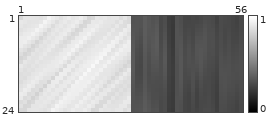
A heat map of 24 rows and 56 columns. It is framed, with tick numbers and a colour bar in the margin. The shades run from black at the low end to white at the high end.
It is made of 1 by 2 panels. Panel 1,1: very high, slanting up to the right, faint in contrast. Panel 1,2: low, streaked downward, faint in contrast.
